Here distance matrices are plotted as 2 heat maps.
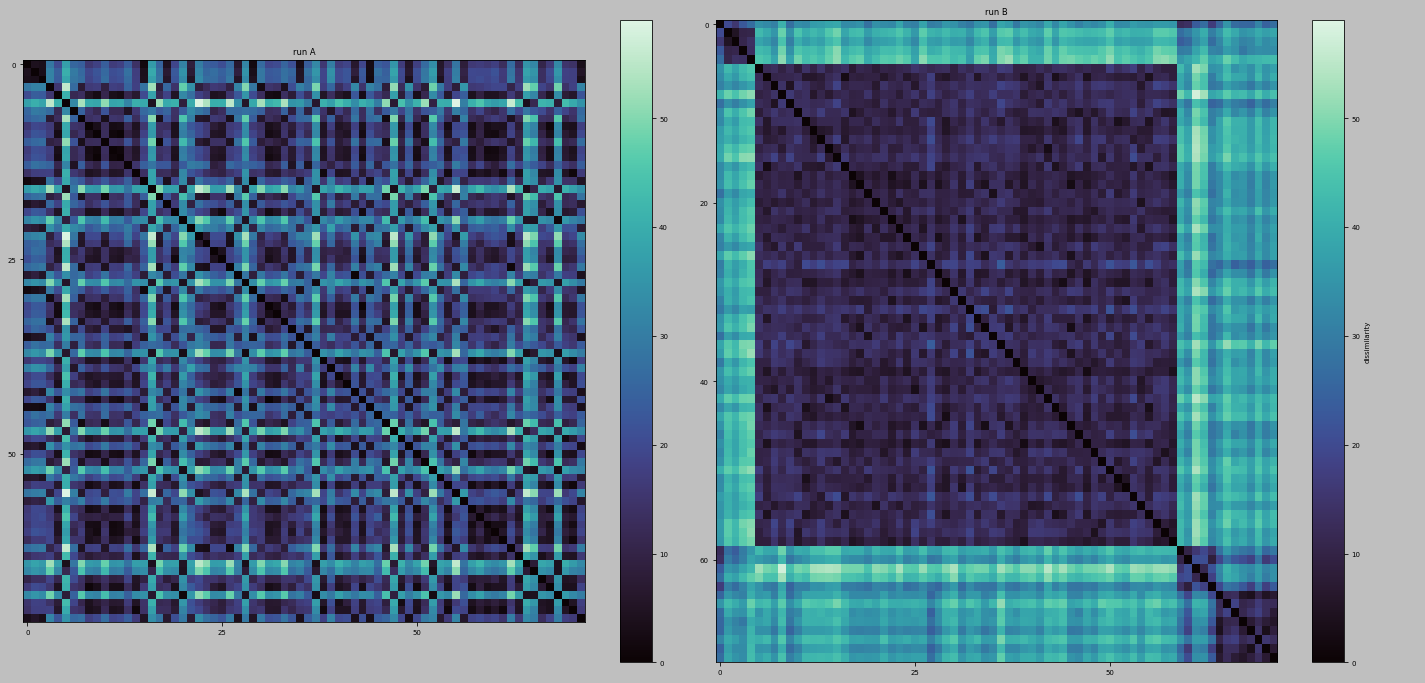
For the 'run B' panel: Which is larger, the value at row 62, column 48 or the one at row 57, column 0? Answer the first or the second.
the first
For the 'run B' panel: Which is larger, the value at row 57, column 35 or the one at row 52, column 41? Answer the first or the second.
the first
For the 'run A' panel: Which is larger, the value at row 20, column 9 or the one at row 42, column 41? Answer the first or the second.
the first
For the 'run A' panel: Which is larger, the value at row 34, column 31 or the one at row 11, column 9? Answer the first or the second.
the first
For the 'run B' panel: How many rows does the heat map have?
72
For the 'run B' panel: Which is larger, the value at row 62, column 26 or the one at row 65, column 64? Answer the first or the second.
the first
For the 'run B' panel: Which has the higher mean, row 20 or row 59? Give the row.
59
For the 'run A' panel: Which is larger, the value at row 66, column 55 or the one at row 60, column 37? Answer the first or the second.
the second
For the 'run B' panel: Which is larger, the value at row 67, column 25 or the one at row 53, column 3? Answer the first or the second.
the second
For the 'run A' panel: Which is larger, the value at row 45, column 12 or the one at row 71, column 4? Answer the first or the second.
the second
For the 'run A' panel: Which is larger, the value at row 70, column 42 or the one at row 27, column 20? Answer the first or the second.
the second
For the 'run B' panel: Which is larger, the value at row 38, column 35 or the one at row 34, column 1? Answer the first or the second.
the second
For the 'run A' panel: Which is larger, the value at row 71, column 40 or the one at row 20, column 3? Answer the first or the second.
the second
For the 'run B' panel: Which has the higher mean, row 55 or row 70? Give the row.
70
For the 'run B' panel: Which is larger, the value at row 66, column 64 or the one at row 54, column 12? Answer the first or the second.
the first
